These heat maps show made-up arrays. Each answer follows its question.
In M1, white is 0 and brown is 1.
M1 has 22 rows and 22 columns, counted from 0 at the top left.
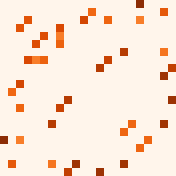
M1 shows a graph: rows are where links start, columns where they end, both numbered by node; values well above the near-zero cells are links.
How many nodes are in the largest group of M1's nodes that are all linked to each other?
3
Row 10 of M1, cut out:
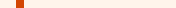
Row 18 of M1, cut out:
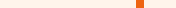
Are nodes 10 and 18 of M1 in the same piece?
yes
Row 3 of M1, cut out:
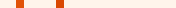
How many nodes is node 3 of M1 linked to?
2
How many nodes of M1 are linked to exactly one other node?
6
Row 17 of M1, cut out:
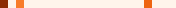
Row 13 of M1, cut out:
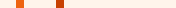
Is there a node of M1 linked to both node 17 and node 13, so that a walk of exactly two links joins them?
yes
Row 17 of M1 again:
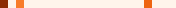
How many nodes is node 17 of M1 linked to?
3
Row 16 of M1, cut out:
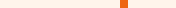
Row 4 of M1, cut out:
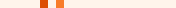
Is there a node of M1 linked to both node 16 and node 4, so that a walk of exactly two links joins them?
no
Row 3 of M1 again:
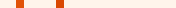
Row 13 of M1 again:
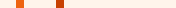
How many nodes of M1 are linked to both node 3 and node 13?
2
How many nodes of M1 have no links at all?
2
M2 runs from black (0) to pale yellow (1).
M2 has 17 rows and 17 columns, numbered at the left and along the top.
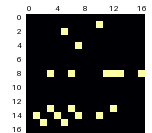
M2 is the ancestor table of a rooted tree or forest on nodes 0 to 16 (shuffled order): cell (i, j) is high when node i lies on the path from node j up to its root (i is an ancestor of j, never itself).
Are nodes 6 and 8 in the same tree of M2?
yes
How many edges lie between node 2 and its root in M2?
1
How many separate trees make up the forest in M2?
5
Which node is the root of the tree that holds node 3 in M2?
8
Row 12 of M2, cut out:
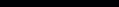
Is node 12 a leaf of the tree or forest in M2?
yes
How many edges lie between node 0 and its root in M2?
0
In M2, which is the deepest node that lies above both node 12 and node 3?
13
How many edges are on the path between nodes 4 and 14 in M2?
1
